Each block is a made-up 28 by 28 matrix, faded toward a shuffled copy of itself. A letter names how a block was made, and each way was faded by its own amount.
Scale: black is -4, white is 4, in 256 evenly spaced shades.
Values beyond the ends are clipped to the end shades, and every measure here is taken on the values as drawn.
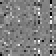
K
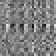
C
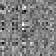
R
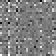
K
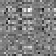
C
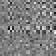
C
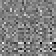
R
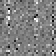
K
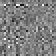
R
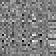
R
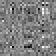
R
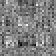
R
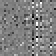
K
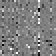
K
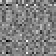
R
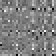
C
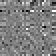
C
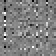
K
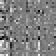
K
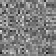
R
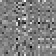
K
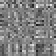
C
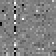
K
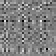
C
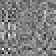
R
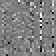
K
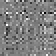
C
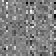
K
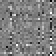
K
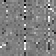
K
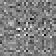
R
